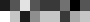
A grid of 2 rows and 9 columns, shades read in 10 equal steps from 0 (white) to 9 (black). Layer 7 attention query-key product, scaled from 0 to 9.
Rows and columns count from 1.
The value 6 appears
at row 1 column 2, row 1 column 4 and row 1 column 9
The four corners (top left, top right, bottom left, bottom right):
8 6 0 2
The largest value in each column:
8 6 8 6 7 7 7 9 6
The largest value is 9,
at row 1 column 8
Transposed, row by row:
8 0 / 6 2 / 1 8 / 6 4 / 7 2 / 7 2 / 5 7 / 9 3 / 6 2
